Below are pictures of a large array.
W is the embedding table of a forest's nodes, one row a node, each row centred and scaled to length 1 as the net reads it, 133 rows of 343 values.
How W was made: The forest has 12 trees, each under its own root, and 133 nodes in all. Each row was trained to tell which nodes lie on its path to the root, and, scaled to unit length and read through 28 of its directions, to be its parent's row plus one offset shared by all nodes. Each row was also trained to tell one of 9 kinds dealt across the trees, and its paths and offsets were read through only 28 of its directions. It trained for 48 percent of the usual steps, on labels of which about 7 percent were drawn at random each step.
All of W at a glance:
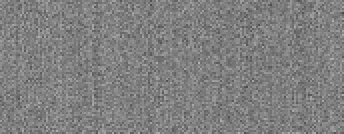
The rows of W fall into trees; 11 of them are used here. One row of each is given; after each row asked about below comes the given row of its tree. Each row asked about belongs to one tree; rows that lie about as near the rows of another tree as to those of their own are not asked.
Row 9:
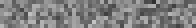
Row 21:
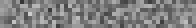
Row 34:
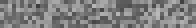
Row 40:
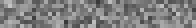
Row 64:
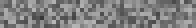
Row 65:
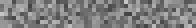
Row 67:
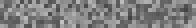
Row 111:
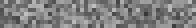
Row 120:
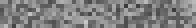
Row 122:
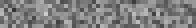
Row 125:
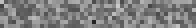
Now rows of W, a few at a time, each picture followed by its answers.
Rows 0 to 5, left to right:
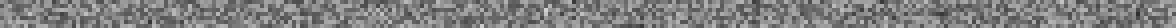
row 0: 9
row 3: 125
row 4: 9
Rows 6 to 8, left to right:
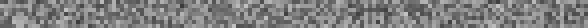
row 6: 67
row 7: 122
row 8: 64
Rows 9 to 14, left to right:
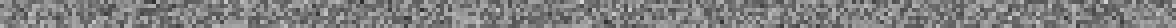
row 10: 9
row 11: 21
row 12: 111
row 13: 120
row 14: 65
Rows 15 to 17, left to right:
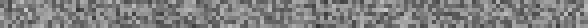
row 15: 120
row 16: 111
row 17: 34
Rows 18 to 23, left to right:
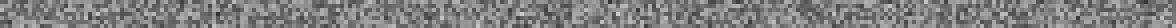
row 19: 34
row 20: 120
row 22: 64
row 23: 40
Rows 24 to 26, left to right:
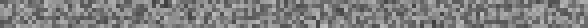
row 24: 67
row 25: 67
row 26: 34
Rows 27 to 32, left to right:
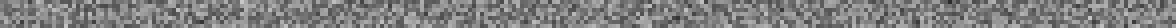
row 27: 34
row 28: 9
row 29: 67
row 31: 40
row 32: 122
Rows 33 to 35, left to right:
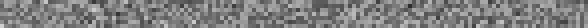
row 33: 9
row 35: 21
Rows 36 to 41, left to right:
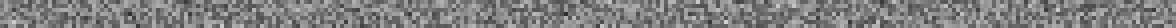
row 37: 120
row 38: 40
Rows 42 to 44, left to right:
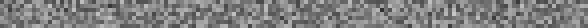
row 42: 111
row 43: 65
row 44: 21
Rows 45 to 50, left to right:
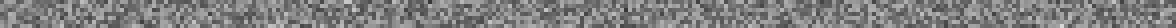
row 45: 64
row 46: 67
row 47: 40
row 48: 111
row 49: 120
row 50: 111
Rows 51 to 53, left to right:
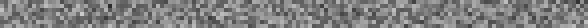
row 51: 40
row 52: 111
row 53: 21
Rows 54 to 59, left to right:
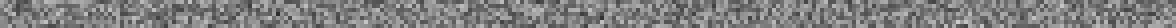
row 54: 21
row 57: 40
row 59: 40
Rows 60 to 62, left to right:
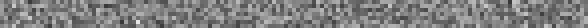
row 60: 40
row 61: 34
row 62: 9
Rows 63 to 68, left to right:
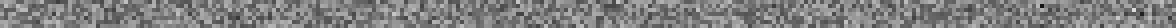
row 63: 65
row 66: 9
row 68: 111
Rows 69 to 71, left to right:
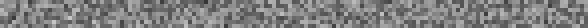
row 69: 40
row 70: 67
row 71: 34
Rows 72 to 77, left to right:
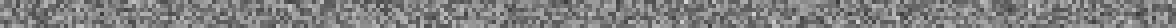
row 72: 40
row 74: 64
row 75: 65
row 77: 65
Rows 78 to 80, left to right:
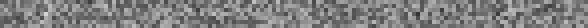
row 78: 111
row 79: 111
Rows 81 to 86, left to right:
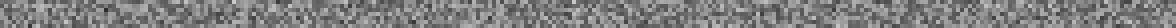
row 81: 125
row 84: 67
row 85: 21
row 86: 65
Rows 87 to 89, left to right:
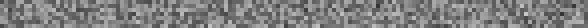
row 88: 122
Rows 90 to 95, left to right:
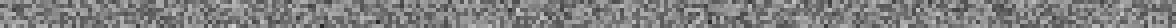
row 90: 9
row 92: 120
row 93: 21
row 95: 122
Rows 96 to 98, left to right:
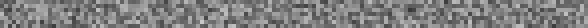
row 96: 125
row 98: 9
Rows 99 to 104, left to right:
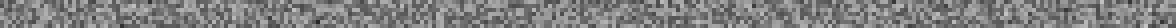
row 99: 120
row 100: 125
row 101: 34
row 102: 67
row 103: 120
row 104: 111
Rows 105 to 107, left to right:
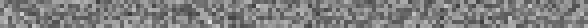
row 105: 67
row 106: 64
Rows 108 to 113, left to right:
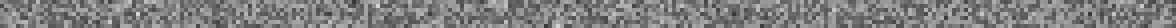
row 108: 125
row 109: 111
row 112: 34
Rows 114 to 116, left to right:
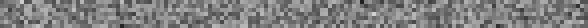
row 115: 9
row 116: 67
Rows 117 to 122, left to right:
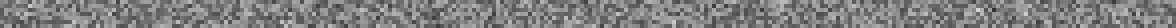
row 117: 111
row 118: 64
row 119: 40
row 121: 120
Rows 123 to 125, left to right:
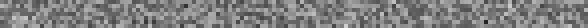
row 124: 34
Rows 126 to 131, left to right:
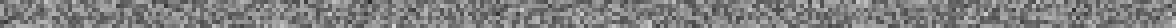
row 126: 21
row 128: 9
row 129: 67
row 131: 40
